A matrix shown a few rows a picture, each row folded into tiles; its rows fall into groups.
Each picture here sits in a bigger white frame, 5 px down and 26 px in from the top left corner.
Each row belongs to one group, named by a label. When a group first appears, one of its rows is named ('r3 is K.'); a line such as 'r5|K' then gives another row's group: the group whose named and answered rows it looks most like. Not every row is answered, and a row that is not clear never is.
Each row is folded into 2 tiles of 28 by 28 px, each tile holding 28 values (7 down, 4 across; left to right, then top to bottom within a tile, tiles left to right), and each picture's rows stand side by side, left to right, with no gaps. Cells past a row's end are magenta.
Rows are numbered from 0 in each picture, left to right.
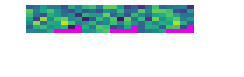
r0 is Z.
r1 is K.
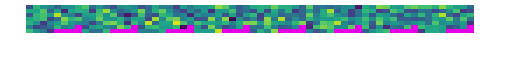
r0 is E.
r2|Z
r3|K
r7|K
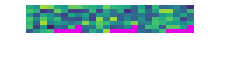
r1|K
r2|Z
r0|K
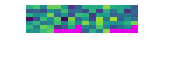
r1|K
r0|K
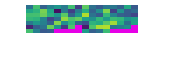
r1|Z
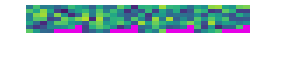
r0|E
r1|Z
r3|K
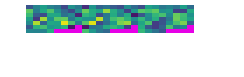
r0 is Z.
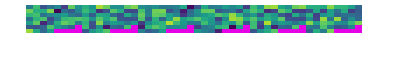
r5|K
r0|E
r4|K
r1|K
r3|E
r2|Z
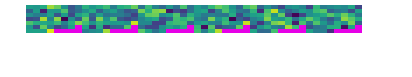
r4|Z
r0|K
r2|E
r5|E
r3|K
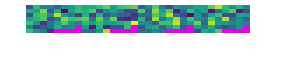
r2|Z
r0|E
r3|K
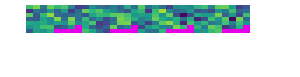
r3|K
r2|Z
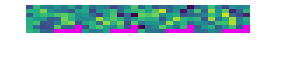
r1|Z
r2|E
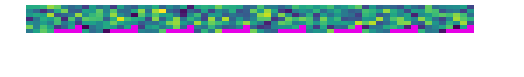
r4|E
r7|E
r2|Z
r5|K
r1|E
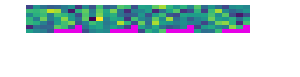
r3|Z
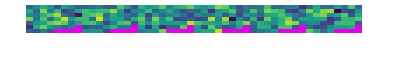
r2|K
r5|E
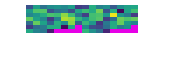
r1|E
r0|E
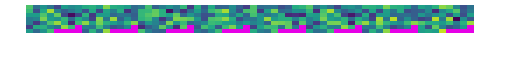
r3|Z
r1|K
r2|E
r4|Z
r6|K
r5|Z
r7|K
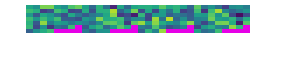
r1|Z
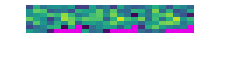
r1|E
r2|Z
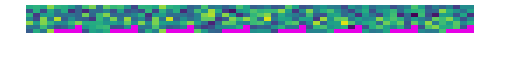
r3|E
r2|K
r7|Z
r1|K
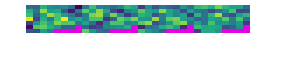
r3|K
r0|Z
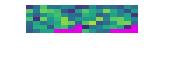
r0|Z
